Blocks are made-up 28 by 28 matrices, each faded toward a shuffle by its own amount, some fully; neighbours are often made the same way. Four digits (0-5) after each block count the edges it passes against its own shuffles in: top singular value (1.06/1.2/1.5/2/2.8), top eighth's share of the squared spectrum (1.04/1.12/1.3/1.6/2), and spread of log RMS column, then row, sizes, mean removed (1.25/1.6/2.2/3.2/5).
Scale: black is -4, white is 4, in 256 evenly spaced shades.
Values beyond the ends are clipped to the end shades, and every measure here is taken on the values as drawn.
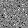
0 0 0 0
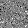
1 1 0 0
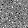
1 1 0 0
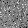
0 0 0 0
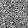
2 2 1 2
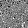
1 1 0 0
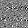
3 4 1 2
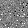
0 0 0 0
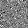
0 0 0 0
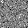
0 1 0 0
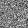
0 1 0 1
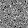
0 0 0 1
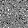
0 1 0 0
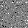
2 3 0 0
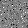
0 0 0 0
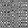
4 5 2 3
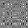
4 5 2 3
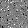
1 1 0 0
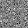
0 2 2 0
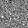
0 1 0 0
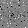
2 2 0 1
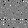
3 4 0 1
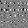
4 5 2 2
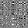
4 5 2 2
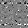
3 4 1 1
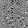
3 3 0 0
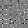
3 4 1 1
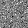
0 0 0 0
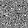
1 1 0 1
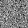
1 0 0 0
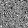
0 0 0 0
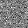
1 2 0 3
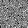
1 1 0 0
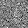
0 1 0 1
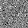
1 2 0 1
